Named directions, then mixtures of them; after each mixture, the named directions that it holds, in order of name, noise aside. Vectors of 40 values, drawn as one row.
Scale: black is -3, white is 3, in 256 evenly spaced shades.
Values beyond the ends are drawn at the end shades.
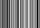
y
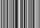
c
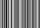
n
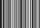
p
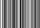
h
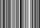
h, p, y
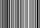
y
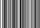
h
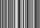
c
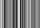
c, h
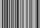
p, y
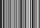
p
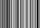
y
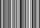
h, p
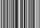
c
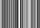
c, h, y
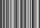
c, n, p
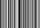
c, p, y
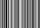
n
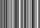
c, n, p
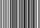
c, y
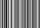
n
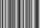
c, n, p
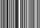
c, y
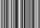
c, n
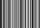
p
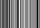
y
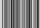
p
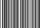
h, n, y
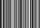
p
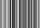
h, n, y
